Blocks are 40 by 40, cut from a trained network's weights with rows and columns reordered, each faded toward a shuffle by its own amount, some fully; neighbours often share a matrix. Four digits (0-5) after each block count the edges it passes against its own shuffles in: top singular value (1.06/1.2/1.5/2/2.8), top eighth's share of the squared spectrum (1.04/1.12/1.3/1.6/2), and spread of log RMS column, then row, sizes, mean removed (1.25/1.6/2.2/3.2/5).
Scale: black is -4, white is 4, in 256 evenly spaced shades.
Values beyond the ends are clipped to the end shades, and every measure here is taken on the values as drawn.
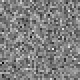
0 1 0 0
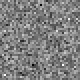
0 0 0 0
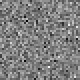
1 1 0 0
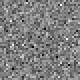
2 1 0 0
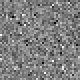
0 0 0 0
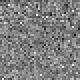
0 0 0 0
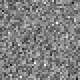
0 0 0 0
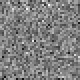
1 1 0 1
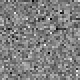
2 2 0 1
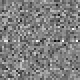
3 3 0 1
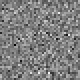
2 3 1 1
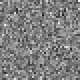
1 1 0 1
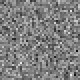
1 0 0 0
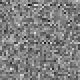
2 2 0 1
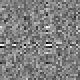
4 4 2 2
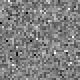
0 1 0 0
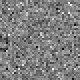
1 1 0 0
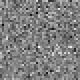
2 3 1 1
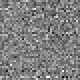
3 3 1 1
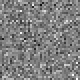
2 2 0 0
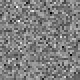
0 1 0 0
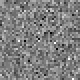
1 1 0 0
